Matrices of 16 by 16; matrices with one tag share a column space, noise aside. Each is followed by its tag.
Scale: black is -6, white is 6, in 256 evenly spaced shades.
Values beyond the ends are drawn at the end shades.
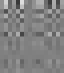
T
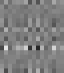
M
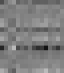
M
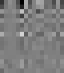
T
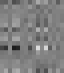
M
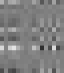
M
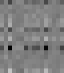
M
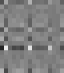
M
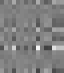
M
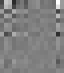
T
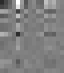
T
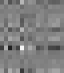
M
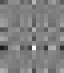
M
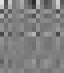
T
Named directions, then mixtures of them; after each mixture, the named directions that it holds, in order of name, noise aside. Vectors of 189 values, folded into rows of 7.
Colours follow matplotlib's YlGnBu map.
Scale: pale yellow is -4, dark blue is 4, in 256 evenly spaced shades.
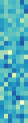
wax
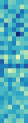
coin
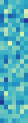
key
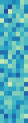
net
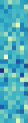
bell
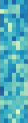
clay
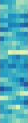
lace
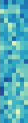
clay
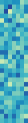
net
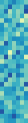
net, wax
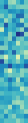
coin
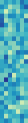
clay, key, wax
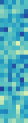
clay, key, lace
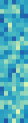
clay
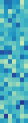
bell, net, wax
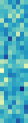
bell, coin, key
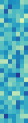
net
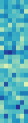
lace, wax
